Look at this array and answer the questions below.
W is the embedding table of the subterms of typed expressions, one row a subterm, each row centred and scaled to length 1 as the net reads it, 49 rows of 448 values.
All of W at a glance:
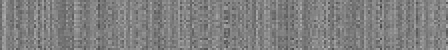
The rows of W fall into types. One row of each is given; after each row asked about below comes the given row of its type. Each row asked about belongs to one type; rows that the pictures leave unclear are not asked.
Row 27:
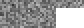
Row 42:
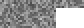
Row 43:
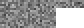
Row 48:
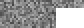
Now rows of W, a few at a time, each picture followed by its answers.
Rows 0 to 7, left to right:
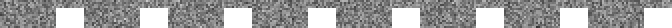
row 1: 43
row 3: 43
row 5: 27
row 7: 48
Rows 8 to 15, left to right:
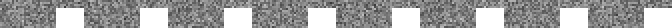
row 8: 48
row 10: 42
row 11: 43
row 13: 42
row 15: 48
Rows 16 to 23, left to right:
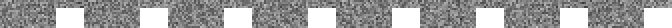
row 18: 42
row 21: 43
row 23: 42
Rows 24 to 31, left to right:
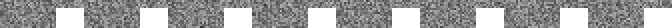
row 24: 48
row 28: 48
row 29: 43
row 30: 48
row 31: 43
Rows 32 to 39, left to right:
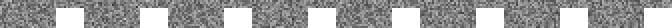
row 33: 43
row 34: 42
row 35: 43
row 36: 42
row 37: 48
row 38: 48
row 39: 48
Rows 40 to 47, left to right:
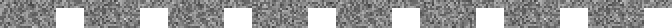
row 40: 42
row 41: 27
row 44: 42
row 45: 48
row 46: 27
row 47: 27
